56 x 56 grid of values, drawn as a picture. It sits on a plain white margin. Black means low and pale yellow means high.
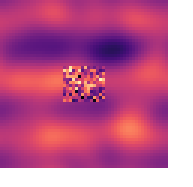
An odd patch, rougher than its surroundings, sits in the centre. The centre is the roughest part. Overall the values sit about 50% of the way up the scale. Stripes running across repeat 3 times from top to bottom.
